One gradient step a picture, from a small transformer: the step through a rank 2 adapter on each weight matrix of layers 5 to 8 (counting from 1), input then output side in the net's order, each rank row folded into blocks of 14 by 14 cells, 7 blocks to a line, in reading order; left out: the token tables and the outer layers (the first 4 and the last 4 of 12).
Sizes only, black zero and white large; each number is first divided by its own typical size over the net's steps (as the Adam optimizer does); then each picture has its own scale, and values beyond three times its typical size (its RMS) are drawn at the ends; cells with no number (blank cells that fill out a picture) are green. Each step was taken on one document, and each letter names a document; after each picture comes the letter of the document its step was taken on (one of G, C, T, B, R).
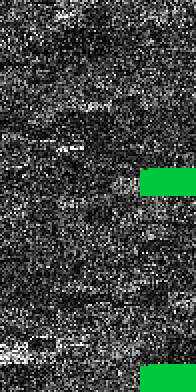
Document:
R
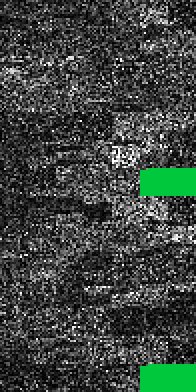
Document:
R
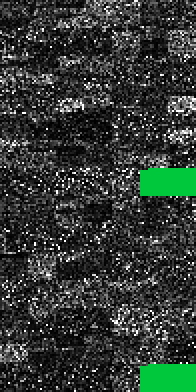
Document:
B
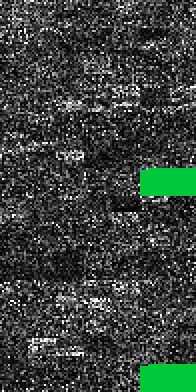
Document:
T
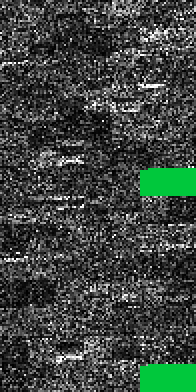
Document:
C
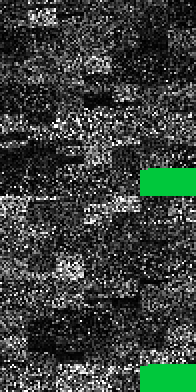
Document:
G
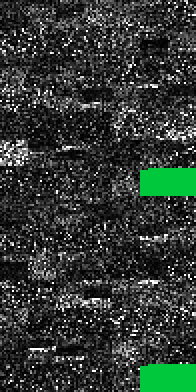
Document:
B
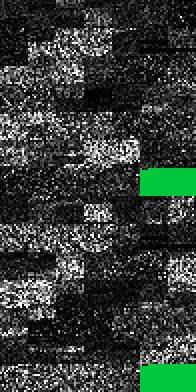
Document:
G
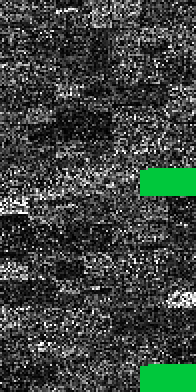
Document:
C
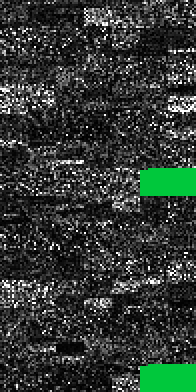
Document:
B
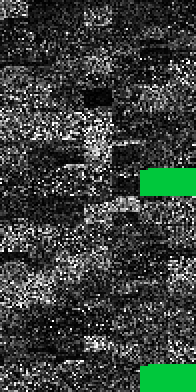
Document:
G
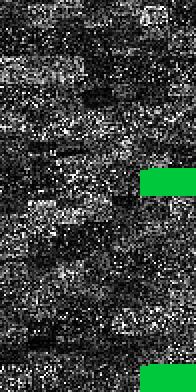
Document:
G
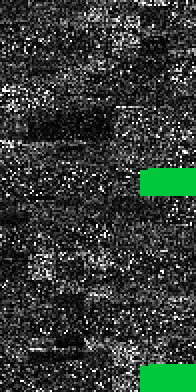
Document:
B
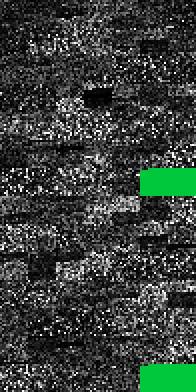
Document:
G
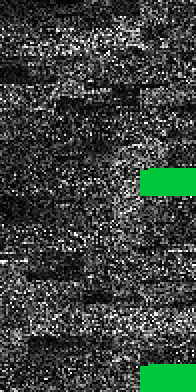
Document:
R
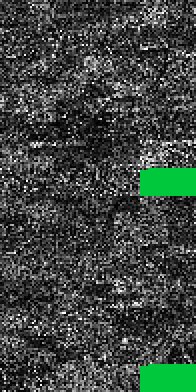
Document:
R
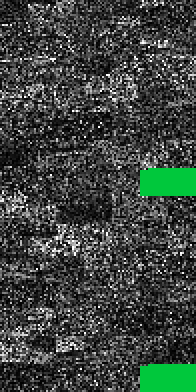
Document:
R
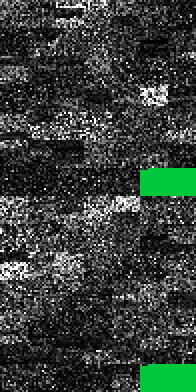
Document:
G
